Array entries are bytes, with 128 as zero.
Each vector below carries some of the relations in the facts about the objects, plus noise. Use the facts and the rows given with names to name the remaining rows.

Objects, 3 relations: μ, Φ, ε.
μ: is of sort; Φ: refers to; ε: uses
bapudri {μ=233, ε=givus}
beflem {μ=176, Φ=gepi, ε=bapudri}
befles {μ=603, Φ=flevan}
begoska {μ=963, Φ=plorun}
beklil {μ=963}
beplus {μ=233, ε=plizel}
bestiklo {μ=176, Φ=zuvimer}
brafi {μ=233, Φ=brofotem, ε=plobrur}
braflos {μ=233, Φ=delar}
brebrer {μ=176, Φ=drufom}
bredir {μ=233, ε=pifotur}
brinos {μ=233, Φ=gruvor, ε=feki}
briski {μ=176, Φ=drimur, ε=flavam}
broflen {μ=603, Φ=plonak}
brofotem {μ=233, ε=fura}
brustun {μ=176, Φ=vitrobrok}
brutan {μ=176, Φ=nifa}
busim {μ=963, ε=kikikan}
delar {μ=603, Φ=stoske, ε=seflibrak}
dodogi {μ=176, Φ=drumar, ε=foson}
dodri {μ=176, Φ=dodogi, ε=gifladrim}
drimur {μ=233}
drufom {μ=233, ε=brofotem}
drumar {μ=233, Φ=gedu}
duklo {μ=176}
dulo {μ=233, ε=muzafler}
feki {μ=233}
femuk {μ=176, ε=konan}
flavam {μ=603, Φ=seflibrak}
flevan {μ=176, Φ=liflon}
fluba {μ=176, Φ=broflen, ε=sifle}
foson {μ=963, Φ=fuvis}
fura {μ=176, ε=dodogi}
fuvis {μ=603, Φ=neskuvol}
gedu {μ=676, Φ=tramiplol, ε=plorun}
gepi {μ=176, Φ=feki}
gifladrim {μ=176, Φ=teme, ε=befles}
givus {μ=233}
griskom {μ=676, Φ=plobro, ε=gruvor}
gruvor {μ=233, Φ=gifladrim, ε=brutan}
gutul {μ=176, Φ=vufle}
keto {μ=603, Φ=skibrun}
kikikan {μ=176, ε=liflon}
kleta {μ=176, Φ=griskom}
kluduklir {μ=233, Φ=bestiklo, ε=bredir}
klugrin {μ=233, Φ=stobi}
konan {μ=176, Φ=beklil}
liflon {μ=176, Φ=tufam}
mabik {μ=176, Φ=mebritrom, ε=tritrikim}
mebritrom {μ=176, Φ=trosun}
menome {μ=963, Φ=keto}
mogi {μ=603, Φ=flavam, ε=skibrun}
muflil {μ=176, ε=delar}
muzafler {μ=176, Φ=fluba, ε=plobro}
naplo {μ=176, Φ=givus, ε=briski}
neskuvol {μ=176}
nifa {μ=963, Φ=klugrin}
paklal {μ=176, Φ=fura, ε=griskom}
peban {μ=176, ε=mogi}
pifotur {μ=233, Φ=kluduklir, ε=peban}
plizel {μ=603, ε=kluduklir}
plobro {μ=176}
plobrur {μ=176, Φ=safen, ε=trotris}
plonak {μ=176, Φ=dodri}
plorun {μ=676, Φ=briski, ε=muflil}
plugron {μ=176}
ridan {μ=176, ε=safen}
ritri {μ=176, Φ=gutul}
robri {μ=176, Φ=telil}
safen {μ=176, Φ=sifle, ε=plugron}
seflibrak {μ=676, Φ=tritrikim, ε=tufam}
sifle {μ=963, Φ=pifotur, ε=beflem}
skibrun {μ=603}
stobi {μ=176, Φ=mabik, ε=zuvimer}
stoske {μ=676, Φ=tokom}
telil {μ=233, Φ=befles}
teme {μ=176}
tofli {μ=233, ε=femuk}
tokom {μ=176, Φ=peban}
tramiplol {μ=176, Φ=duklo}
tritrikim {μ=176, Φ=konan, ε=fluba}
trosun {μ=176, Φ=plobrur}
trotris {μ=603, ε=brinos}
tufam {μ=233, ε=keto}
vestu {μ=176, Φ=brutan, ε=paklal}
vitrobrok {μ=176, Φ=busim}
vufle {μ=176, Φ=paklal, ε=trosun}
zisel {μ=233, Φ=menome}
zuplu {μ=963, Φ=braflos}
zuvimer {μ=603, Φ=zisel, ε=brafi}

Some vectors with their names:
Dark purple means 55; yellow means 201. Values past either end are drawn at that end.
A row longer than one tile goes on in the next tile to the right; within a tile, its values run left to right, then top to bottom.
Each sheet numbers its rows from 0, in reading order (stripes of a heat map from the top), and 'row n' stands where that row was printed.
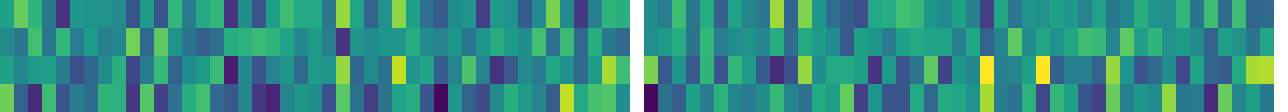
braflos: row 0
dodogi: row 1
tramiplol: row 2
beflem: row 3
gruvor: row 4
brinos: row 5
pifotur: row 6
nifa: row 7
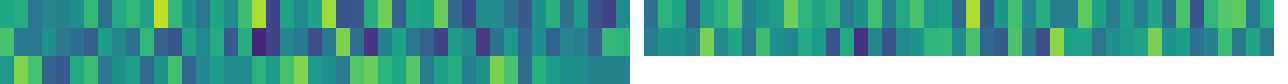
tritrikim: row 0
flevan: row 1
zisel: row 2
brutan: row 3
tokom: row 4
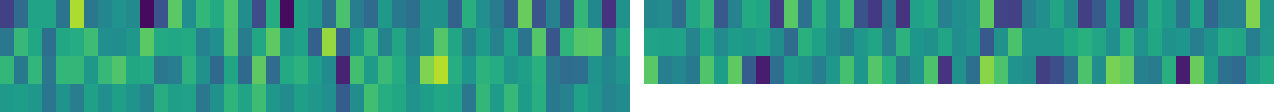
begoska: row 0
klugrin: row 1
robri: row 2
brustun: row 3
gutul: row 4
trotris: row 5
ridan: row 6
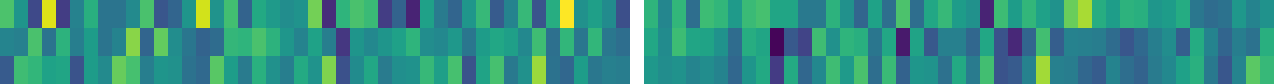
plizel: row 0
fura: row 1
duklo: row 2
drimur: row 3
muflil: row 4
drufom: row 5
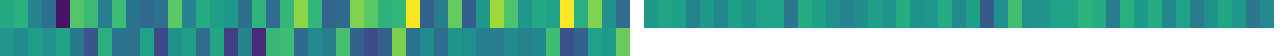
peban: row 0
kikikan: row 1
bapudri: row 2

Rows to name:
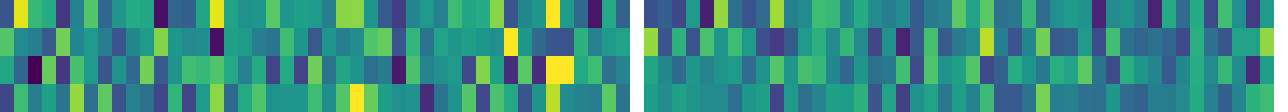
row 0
delar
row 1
beklil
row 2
plobrur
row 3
feki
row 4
mogi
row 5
konan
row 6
stoske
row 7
brofotem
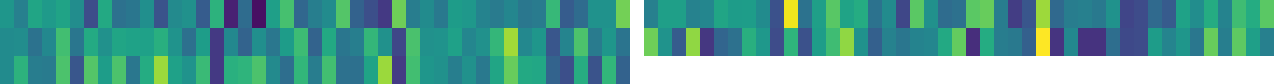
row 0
givus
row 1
telil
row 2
trosun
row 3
beplus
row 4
mabik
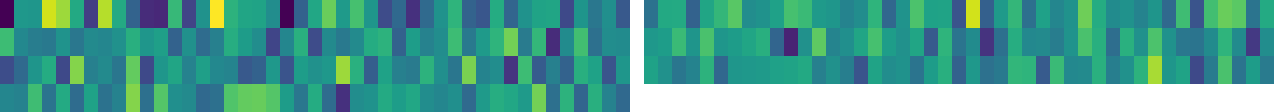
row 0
plorun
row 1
liflon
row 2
bestiklo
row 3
briski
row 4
foson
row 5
safen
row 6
dodri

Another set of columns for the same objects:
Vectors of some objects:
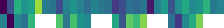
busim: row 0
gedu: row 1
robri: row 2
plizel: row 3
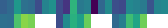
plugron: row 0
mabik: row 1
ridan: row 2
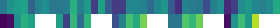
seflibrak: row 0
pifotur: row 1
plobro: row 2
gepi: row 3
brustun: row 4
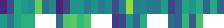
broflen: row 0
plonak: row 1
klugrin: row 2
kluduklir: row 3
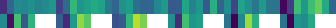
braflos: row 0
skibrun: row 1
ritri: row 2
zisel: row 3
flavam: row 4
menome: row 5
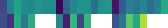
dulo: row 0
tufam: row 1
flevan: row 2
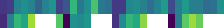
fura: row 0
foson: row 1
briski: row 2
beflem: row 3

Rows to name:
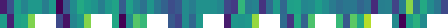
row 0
befles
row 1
delar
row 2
mogi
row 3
brafi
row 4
stobi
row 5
bredir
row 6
peban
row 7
sifle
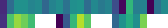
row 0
fluba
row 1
tritrikim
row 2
mebritrom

